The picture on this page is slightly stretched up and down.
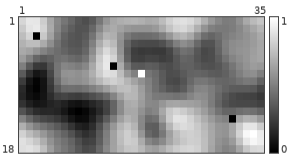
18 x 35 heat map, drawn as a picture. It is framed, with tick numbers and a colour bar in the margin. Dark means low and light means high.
Lone odd cells: 4, 1 higher and 3 lower than their neighbours. Average level on the scale: 50%. Odd rows or columns: none. Ninth with the highest average: bottom right. Grain: blotchy.
